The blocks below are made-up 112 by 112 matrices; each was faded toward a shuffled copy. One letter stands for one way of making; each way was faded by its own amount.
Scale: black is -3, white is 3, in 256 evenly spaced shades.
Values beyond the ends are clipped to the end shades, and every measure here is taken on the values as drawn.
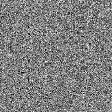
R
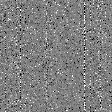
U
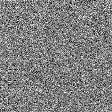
R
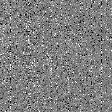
U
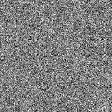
R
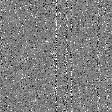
U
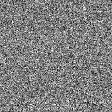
R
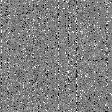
U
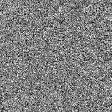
R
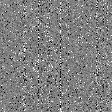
U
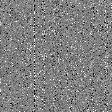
U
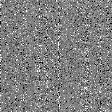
U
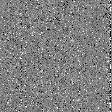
U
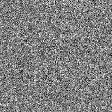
R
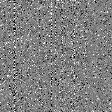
U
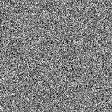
R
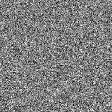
R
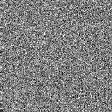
R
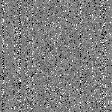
U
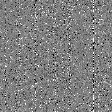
U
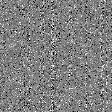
U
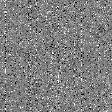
U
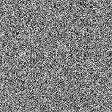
R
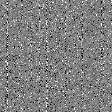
U
